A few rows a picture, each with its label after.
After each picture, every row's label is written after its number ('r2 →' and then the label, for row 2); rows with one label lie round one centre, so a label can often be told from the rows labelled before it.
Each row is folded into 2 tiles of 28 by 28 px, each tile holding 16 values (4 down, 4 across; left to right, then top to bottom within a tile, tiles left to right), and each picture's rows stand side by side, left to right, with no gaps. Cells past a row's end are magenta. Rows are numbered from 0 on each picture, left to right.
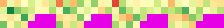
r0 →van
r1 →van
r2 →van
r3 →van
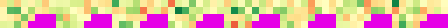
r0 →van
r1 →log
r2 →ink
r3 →van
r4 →van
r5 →log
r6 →log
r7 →ink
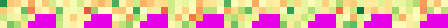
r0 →ink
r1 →log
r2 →ink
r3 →log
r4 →ink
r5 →van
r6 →ink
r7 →log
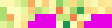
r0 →log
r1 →ink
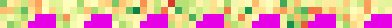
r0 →ink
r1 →log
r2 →ink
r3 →van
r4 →ink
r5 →ink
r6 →log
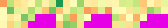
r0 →van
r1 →ink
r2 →log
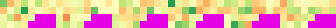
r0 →ink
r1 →log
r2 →log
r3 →ink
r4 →ink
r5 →van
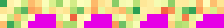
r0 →ink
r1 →ink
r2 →ink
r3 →ink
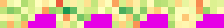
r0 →van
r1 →van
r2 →van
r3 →log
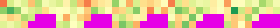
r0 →van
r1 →log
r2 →ink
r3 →van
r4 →van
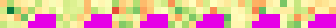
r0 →van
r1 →log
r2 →ink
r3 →van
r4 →log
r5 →ink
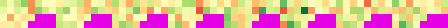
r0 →log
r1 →log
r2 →ink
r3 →log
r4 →log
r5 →ink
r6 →ink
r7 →ink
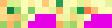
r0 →van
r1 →ink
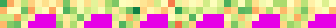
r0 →ink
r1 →van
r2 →ink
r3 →van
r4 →ink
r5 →ink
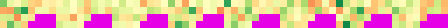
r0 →ink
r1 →log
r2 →log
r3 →ink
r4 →ink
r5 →log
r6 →ink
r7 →log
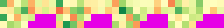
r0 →ink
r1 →ink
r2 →van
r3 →van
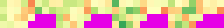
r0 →log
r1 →log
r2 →ink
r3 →ink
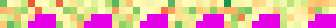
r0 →ink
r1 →van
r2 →ink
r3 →ink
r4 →ink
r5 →log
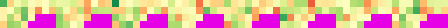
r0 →ink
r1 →log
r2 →ink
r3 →log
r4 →ink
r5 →log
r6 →log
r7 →ink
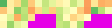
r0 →ink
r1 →log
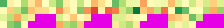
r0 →ink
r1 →ink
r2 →ink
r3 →van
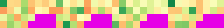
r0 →ink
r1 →ink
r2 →van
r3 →ink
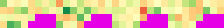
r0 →ink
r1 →van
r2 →log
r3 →log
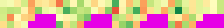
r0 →log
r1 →van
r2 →ink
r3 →van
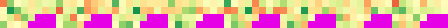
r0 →van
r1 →ink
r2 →ink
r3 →ink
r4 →ink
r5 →ink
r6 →log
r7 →van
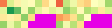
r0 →van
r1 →van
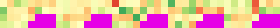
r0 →log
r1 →log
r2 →van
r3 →ink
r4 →log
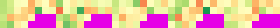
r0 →log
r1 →ink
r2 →log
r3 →log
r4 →log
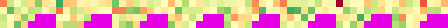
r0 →van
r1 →ink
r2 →ink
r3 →van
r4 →log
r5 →van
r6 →van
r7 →log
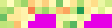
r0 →log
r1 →ink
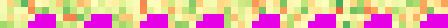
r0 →log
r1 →van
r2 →log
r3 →ink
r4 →log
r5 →ink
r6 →ink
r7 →log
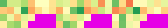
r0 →ink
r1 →ink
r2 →ink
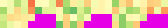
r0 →log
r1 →van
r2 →ink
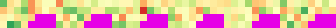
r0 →ink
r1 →van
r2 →log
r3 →log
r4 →log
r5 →ink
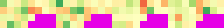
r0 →ink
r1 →ink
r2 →log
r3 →log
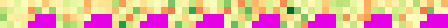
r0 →log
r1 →log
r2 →ink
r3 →ink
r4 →ink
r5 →van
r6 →log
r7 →log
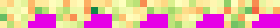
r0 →log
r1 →log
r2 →log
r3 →log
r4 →ink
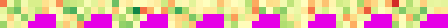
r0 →van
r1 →van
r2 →ink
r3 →van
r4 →log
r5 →log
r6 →log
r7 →van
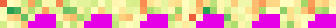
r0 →van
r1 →van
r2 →log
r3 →log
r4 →log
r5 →log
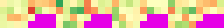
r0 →log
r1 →ink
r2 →log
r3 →ink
